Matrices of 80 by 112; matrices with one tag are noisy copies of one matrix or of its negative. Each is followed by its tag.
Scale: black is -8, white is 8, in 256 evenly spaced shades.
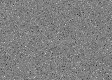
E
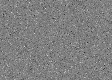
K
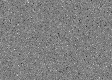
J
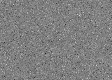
E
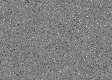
J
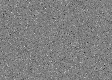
K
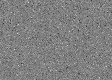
J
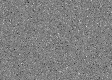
J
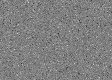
J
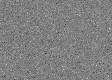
E
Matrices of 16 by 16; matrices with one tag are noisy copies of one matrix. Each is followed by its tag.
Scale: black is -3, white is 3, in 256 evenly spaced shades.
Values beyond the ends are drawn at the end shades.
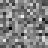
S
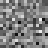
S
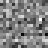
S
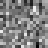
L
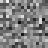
S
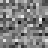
S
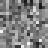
L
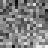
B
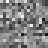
S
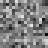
S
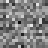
S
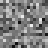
S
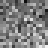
B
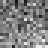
B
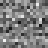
S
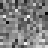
B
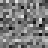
S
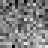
B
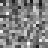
L
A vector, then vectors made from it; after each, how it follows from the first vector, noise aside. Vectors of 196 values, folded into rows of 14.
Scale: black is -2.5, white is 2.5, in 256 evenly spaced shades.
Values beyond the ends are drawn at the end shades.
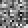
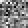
reversed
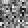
wrapped around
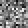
wrapped around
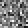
sign-scrambled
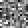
wrapped around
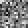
reversed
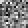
reversed
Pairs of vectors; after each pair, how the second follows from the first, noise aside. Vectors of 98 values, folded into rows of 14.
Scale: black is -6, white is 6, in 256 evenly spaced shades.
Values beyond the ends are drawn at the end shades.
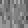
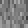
copied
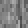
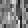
scaled up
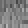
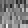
scaled up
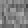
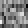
scaled up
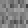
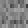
copied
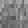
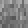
copied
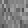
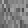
copied
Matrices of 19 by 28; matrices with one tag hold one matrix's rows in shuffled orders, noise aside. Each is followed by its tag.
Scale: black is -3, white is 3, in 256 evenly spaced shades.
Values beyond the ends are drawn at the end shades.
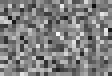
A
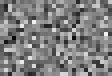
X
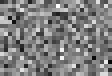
A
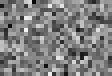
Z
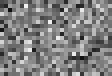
Z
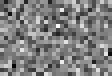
A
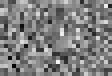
A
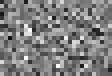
Z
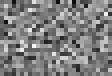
X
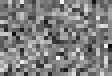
A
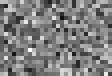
X
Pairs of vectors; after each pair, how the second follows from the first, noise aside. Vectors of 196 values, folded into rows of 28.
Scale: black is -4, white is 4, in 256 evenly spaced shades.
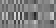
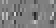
partly zeroed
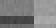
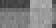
wrapped around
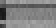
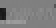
partly zeroed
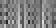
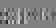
partly zeroed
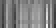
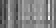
wrapped around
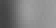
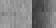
wrapped around
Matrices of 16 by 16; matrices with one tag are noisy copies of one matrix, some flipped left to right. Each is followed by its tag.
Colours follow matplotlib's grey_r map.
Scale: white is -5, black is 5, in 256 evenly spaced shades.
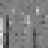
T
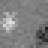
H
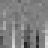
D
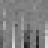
D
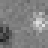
H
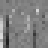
T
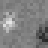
H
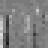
T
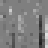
T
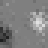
H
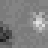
H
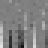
D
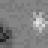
H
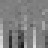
D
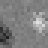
H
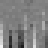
D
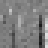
T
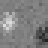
H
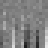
D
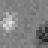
H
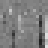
T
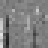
T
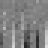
D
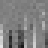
D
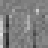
T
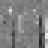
T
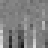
D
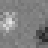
H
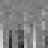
D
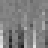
D
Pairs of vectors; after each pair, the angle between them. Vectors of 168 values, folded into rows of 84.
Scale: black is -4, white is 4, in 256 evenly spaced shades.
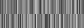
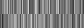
partly aligned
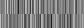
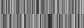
partly aligned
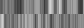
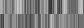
nearly opposite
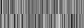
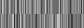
partly aligned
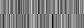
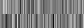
orthogonal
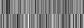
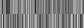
nearly parallel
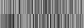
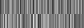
partly opposed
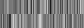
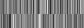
nearly parallel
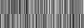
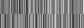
nearly parallel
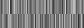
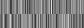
partly aligned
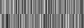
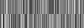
orthogonal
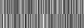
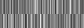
partly aligned
